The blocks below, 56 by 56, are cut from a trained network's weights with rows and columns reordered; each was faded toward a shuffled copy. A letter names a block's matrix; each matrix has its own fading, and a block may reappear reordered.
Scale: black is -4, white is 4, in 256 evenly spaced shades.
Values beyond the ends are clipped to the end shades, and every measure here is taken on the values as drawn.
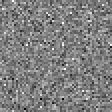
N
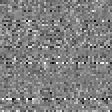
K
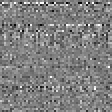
K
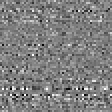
K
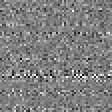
K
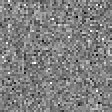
N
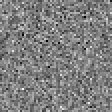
N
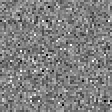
N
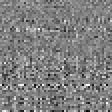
K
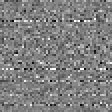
K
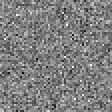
N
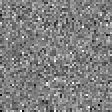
N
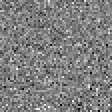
N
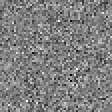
N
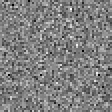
N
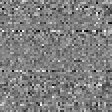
K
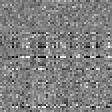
K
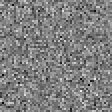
N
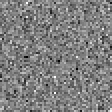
N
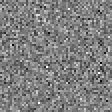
N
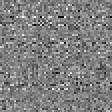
K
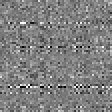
K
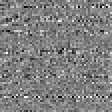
K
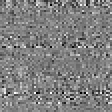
K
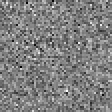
N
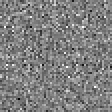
N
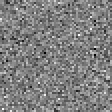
N
